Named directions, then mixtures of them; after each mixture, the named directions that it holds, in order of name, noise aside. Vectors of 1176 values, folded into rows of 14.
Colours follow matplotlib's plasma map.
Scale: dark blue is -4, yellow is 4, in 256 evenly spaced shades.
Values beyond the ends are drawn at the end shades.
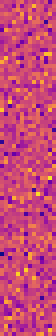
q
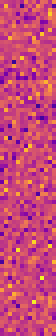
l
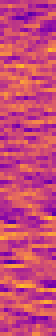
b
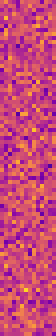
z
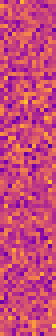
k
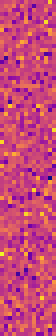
q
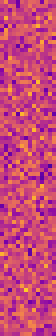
z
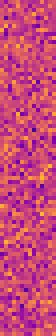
z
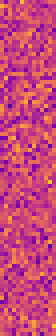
k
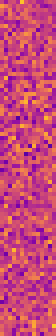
k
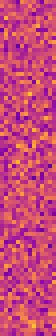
k, z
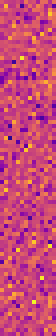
l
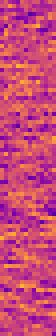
b, z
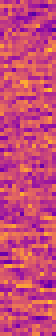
b, k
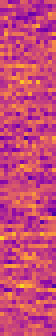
b, z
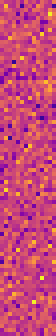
l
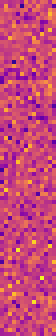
l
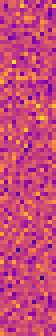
l
